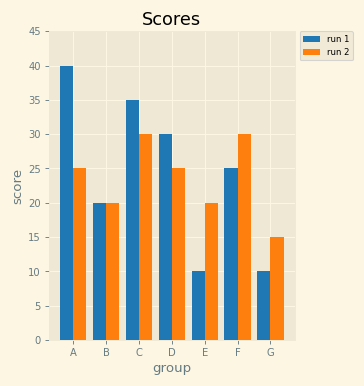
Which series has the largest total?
run 1
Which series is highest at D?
run 1
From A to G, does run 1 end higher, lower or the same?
lower
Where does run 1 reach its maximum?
A
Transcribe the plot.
Title: Scores
x-axis: group, ticks A B C D E F G
y-axis: score, ticks 0 5 10 15 20 25 30 35 40 45
Legend: run 1, run 2
Values:
run 1: 40 20 35 30 10 25 10
run 2: 25 20 30 25 20 30 15
